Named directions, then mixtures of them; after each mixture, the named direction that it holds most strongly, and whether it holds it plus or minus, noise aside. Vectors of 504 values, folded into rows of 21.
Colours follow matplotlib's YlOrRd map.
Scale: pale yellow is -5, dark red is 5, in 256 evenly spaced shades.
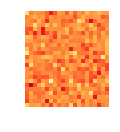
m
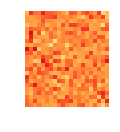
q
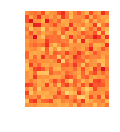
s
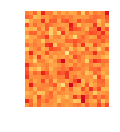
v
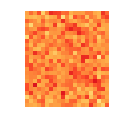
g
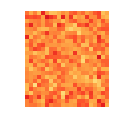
g, minus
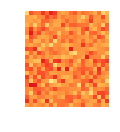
q, plus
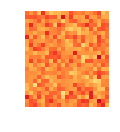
g, minus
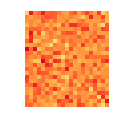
q, plus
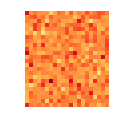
m, minus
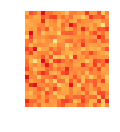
q, plus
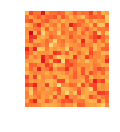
q, plus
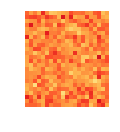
g, minus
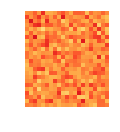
s, plus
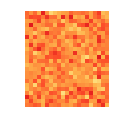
g, minus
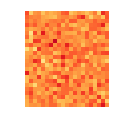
q, minus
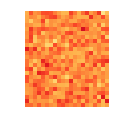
q, plus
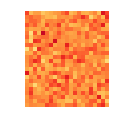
q, minus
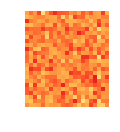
g, plus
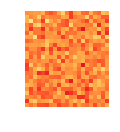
s, minus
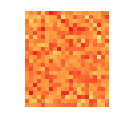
g, plus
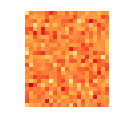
m, plus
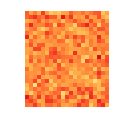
g, minus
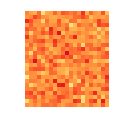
v, minus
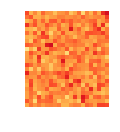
v, plus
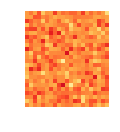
v, minus
